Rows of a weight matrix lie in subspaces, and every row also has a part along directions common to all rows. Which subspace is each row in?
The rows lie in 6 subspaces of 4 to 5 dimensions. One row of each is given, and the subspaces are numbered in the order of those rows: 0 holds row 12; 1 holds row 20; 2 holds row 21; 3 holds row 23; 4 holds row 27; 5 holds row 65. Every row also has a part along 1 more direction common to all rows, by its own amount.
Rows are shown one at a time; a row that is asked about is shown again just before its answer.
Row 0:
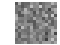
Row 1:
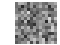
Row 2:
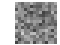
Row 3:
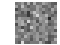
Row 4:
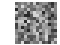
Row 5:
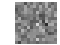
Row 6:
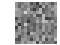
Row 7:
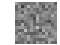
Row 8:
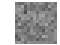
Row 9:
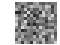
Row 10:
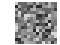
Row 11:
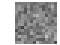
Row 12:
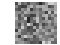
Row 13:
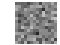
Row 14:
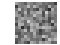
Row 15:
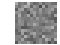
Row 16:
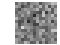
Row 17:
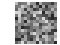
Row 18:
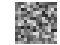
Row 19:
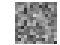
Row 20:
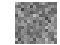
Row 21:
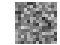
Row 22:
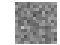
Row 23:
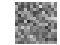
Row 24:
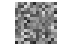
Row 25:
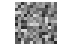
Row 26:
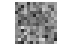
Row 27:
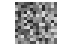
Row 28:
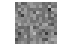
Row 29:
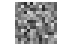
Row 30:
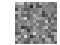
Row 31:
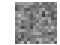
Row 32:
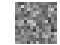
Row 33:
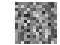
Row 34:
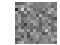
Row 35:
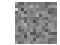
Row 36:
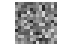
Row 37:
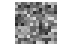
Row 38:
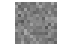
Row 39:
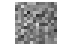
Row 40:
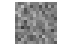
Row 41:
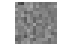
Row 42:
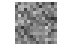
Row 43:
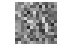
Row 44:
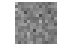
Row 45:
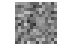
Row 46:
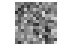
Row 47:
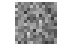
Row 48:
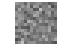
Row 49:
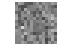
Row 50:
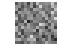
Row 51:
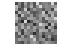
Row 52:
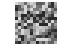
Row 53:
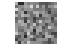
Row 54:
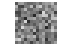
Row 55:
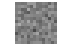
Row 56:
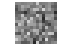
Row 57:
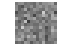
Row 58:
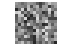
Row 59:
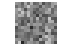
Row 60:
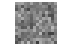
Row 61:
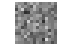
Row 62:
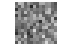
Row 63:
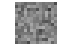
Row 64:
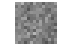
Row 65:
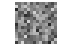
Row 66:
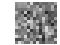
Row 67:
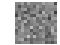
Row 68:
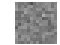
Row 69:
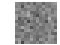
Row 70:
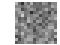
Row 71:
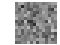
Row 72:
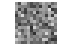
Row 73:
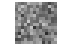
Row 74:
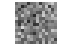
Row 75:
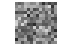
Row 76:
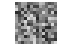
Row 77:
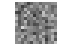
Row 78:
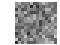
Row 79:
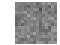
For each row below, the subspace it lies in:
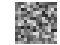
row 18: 2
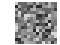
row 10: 5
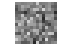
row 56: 2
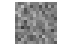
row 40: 4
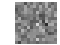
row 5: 4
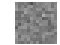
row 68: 2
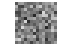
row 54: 5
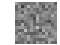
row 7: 0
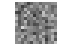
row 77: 3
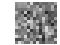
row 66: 4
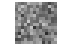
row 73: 0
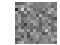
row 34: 1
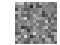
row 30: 1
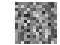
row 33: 5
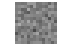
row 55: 2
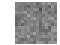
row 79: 3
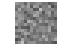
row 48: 3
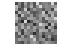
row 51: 3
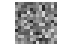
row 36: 4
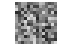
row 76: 0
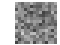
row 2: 1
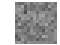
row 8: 4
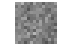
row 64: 1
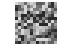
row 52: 4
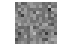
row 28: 0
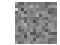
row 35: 1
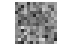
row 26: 4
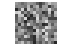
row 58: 0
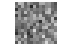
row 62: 1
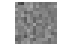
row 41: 1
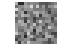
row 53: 1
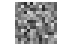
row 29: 4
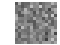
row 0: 0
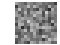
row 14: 0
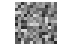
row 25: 3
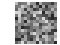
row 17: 2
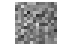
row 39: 4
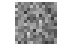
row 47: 1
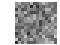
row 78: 1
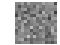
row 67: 5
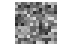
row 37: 3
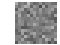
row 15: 5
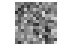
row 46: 5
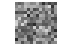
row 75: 3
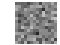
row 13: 2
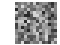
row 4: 5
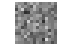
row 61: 2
